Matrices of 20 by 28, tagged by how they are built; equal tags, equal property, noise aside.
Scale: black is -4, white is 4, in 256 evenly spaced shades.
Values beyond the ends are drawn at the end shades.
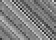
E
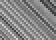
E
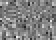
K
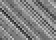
E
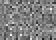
K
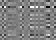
K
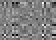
K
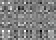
K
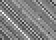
E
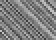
E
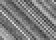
E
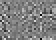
K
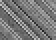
E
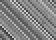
E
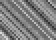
E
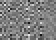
K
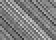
E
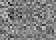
K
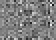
K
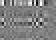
K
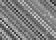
E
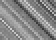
E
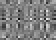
K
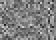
K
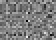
K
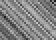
E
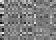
K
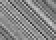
E
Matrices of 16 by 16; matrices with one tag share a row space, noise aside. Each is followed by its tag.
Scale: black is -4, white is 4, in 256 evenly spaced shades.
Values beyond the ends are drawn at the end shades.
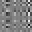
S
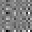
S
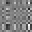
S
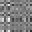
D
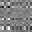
D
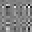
S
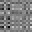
D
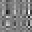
S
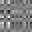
D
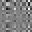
S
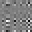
S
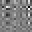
S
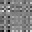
D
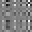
S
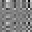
S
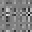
S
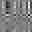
S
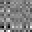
D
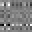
D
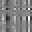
S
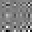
S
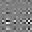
S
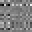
D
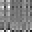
D
